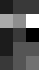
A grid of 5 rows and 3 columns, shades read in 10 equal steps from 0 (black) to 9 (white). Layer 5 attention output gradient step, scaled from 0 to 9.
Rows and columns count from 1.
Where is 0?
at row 3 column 3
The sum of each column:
11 15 18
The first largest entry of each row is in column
2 3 2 2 3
